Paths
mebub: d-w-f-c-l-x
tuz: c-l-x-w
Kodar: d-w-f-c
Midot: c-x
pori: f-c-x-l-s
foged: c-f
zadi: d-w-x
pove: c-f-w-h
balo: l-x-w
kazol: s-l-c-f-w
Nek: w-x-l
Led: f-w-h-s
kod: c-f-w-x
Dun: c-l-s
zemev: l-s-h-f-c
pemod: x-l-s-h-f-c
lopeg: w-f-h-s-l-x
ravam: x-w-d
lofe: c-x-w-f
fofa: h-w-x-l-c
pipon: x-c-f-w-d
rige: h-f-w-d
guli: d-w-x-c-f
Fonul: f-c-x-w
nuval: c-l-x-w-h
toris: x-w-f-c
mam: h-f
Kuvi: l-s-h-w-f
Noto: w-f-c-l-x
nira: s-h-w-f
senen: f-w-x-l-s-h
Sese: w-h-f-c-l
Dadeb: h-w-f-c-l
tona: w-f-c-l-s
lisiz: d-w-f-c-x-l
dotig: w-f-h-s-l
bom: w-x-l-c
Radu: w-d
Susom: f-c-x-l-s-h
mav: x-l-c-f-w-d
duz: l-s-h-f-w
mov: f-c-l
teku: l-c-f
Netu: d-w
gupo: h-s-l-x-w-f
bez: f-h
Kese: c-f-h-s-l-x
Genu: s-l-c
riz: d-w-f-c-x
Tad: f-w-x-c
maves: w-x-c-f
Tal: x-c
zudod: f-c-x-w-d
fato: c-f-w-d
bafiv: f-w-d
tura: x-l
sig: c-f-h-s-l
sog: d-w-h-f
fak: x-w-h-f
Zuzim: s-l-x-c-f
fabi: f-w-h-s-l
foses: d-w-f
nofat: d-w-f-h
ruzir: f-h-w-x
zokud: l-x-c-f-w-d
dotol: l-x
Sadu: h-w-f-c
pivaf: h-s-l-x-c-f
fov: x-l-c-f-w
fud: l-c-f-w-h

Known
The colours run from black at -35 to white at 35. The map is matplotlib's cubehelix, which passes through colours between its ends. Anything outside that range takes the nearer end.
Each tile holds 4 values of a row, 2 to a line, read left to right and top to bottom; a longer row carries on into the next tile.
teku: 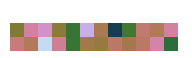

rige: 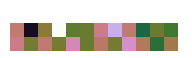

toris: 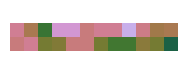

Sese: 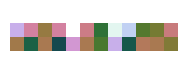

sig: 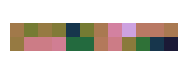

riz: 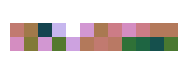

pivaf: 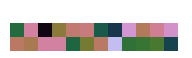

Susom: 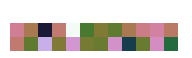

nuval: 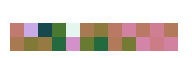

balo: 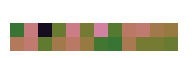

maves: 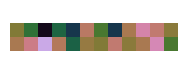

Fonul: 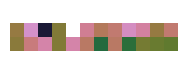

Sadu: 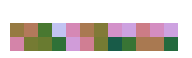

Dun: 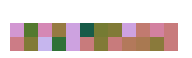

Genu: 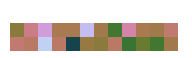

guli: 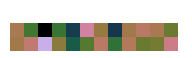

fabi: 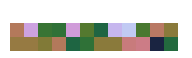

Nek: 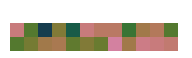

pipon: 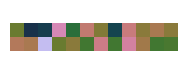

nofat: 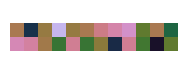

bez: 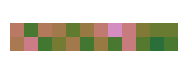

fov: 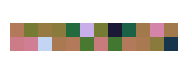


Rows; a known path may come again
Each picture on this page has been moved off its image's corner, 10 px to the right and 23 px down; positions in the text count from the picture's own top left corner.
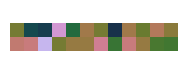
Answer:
pipon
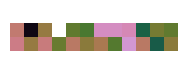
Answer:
rige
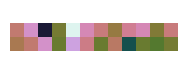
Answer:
Fonul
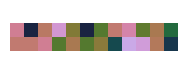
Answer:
duz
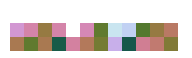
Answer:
Sese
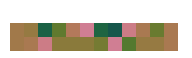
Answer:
Tal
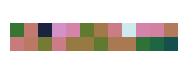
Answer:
gupo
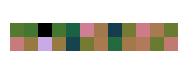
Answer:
guli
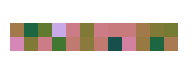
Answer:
foses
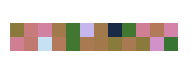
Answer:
teku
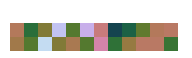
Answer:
mav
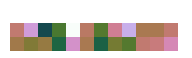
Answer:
nuval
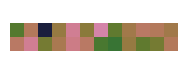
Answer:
balo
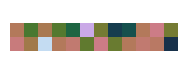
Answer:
fov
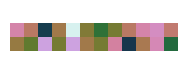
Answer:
Susom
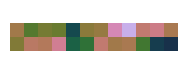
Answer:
sig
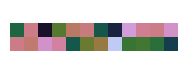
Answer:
pivaf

